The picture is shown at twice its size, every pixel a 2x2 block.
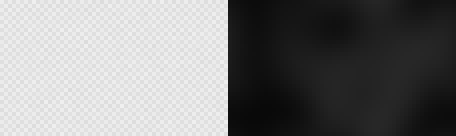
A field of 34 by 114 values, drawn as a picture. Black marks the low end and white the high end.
The table splits into one row of 2 panels. Panel 1,1: very high, checkered, faint in contrast. Panel 1,2: very low, smooth, faint in contrast.
